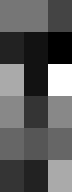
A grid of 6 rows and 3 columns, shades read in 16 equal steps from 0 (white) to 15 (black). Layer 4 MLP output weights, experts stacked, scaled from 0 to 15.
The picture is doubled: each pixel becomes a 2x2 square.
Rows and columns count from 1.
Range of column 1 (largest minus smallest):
8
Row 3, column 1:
5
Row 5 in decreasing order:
10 9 9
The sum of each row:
27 42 19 26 28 30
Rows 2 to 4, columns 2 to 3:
14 15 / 14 0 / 12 7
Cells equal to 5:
2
